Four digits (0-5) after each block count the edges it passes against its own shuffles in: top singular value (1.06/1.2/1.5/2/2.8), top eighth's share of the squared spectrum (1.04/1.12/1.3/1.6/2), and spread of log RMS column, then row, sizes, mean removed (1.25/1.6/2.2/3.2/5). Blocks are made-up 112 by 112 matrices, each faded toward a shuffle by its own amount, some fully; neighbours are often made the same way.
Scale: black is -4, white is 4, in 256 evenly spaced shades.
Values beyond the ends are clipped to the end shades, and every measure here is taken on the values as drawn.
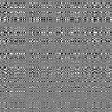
5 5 4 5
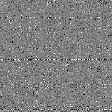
4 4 1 3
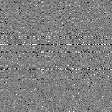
5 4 1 3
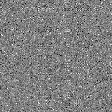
4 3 1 1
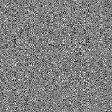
4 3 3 2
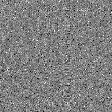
3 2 1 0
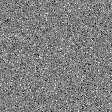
2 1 0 0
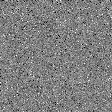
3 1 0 0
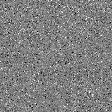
3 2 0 1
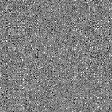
4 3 2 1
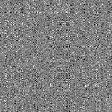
5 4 3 3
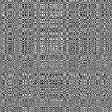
5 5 4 4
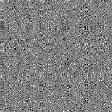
4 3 2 2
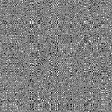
5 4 3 3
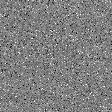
2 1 0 0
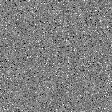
3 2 0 0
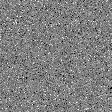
2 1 0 0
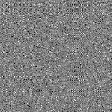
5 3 2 2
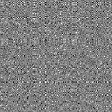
5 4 3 3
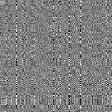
5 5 4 3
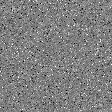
1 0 0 0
